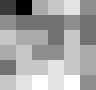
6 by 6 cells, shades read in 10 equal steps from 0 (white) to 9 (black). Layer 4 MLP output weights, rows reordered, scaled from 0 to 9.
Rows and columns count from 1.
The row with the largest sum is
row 2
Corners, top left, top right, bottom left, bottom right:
7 4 2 4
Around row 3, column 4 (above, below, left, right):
5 4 3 2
